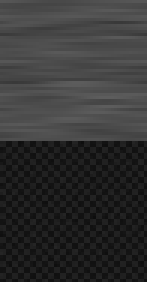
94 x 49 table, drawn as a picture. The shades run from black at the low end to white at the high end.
It is made of 2 by 1 panels. Panel 1,1: low, streaked across, faint in contrast. Panel 2,1: very low, checkered, faint in contrast.
